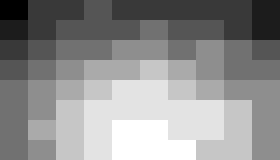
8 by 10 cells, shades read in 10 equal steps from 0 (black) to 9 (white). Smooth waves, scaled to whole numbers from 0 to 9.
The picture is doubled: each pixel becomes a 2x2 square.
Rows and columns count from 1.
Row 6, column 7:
8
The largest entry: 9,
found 5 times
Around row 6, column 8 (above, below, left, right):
6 8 8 7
